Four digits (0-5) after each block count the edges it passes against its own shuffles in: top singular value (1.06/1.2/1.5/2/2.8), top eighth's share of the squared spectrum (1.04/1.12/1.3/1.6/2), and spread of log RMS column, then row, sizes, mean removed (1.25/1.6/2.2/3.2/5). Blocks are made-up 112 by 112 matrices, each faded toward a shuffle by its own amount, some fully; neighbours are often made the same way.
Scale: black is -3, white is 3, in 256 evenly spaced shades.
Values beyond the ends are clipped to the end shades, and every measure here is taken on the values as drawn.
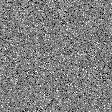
0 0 0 0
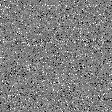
0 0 0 1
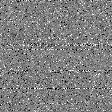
2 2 0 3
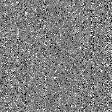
1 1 3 0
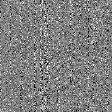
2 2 4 0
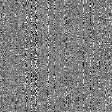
2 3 4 0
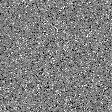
0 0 0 0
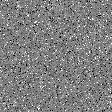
0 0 0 0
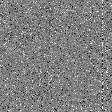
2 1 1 0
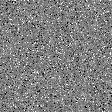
0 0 0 0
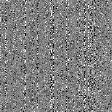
2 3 4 0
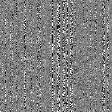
2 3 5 0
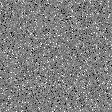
0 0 0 0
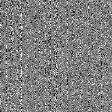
2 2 4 0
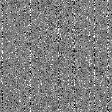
2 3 3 0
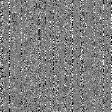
2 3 4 0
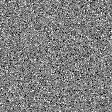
0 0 0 0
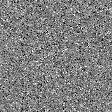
0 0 1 0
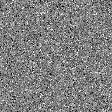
0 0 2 0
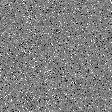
0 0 0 0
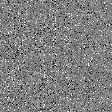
1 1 2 0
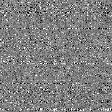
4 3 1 4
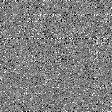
3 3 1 3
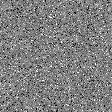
1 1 0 1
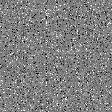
3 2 1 0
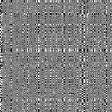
5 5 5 4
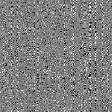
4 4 3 2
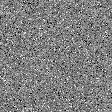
0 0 0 0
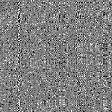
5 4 3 2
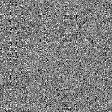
4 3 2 1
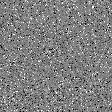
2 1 0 0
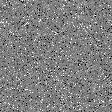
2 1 0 0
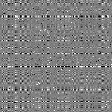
5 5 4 4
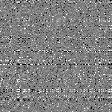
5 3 2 3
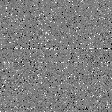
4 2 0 1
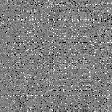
4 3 2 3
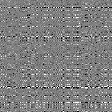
5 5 3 4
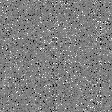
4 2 1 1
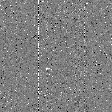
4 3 2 0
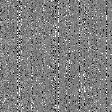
2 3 4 0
